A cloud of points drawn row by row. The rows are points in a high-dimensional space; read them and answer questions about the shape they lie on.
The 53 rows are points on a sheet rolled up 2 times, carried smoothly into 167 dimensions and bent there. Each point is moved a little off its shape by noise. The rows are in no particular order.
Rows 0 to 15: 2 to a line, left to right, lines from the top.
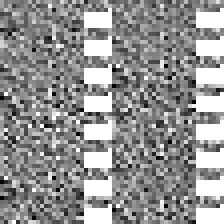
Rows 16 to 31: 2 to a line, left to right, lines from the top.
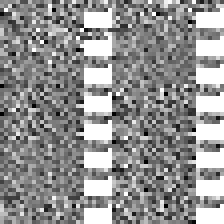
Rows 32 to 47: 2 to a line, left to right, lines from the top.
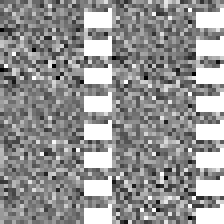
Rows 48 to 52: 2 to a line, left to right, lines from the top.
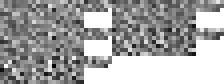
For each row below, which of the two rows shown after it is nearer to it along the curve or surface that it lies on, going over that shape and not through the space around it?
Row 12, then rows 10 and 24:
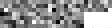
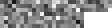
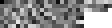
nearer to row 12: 24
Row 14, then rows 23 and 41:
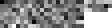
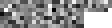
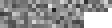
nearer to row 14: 23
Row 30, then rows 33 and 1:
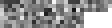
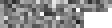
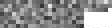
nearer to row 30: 33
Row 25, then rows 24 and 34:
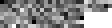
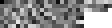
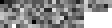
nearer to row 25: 34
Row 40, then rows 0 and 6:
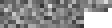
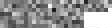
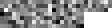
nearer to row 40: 0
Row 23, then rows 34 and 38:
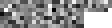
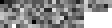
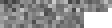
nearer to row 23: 34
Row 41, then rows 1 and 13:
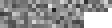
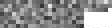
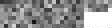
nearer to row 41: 1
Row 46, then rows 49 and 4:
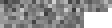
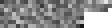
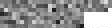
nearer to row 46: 49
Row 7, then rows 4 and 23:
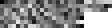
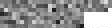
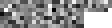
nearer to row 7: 23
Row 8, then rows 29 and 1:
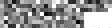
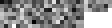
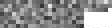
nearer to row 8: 29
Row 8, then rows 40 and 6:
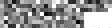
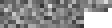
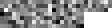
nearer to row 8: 6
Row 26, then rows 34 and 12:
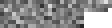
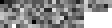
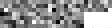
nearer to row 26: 34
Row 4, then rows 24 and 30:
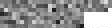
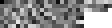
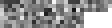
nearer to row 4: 30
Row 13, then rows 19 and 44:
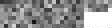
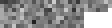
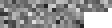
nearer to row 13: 19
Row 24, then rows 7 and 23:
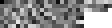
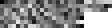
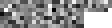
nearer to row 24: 7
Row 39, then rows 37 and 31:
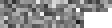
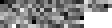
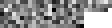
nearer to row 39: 37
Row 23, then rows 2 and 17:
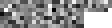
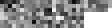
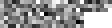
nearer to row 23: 17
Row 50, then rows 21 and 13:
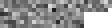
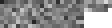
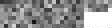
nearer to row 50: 21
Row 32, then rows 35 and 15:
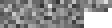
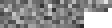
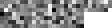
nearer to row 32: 35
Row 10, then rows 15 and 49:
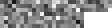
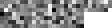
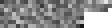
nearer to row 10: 49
